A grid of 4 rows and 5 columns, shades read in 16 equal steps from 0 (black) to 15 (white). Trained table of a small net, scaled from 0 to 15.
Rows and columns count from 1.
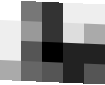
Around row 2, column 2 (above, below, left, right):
7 5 14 3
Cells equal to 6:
1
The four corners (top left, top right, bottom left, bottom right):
15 14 10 5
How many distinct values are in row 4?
4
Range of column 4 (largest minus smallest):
12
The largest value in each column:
15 9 5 14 14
